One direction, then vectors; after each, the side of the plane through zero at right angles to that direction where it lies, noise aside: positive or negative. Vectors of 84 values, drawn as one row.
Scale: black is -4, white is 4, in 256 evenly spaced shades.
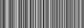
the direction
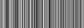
negative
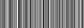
positive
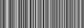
positive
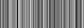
negative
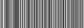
negative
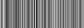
negative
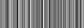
negative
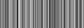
negative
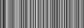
positive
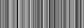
negative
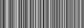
positive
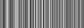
positive
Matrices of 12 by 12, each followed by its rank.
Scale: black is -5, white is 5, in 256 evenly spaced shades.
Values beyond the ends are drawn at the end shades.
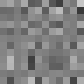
two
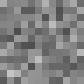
full rank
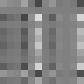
one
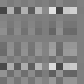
one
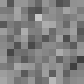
full rank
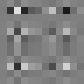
one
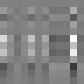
one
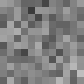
full rank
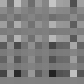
one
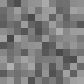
full rank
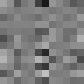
two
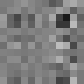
two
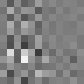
two
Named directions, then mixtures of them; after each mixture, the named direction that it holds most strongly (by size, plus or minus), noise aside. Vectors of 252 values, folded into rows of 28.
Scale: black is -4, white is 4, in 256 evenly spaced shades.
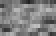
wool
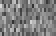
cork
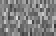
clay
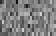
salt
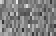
salt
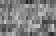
wool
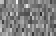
salt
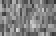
cork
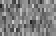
cork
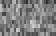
cork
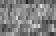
wool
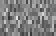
clay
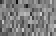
salt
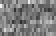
cork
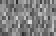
clay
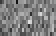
salt
